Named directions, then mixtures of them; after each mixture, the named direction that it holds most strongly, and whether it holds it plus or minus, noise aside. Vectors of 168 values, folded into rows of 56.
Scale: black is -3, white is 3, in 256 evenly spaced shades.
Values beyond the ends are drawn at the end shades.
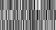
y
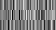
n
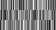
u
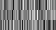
y, minus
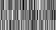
y, plus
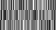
u, plus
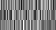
u, plus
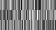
y, minus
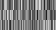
y, plus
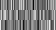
u, minus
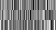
u, minus
